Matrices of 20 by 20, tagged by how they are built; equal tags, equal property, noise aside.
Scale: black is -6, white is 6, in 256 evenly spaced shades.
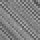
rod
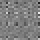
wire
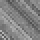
rod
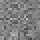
wire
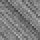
rod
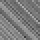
rod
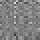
wire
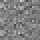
wire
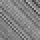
rod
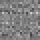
wire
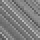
rod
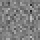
wire
